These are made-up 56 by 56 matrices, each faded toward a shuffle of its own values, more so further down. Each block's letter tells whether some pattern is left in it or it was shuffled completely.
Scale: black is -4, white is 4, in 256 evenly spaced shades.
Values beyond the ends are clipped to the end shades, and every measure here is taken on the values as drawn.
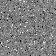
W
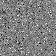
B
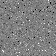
B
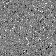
B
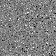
W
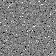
B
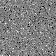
B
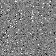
W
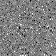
W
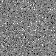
W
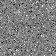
B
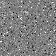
W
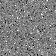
B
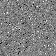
B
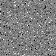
W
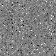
W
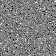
B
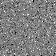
B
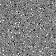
B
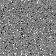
W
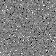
W
